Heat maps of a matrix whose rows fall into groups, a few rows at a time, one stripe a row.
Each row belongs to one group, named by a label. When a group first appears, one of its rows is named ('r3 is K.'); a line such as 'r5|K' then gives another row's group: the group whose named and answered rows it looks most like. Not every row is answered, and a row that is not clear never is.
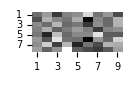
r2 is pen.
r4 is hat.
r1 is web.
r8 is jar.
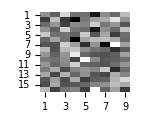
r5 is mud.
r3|web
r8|jar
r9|jar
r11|jar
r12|mud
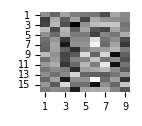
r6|web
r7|web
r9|mud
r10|web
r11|mud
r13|jar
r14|web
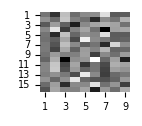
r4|hat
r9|pen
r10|web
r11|hat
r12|hat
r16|pen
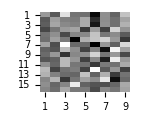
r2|pen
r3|pen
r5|web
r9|web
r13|mud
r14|mud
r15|jar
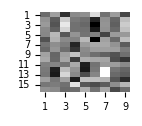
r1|web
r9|jar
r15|jar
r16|mud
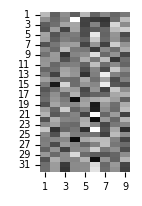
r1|mud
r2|jar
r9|web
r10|mud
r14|mud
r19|pen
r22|pen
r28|web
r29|jar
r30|pen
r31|web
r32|web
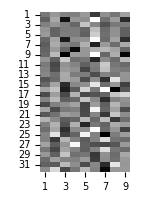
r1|pen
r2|web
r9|web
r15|web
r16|mud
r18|hat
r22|mud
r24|web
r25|hat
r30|pen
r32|hat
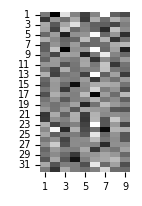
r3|jar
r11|mud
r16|web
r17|pen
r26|web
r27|hat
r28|pen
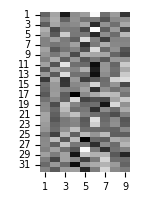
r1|web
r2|hat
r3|pen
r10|hat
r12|pen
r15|web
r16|pen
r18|jar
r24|jar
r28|hat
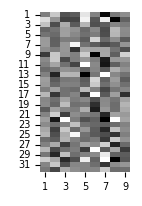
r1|hat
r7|jar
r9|pen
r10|hat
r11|hat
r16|hat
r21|hat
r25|jar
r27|mud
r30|mud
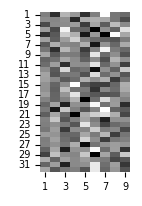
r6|jar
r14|mud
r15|jar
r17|jar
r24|web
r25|mud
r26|hat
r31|web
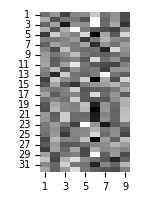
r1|web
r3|web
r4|jar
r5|pen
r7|pen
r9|jar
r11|jar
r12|hat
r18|jar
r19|pen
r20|pen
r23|hat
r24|web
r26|pen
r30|jar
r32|jar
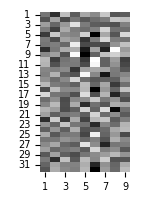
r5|pen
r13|hat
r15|mud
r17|mud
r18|web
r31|pen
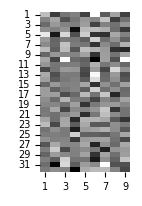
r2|mud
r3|pen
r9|pen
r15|pen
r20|mud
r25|jar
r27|pen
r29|pen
